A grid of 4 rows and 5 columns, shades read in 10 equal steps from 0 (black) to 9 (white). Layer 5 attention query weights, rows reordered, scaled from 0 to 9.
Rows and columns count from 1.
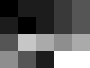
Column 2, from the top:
1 0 7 3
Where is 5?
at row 3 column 4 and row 4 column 1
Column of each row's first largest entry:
5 5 2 4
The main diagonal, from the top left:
0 0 6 9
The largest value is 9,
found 2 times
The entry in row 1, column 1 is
0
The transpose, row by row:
0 1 3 5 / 1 0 7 3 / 1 1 6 1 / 2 2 5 9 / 3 3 6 9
